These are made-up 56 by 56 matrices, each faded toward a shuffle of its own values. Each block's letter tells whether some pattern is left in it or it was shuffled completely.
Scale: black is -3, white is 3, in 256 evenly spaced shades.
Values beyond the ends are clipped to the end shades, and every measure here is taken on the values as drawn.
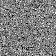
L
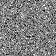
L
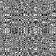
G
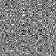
G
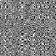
G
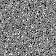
L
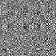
G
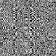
G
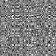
G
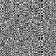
G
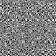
G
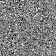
L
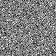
L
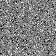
L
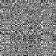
G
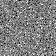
L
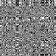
G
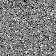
L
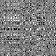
G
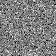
L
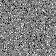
L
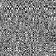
G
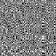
G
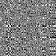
G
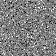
L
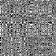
G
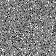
L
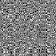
G
